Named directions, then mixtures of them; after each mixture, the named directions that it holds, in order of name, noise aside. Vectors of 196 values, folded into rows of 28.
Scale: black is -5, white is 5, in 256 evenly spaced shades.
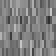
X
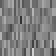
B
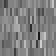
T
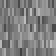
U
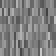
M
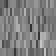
T, U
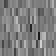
T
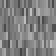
U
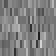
T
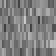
U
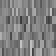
X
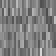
M, X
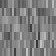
B, T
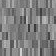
B, M, U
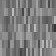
M, U, X
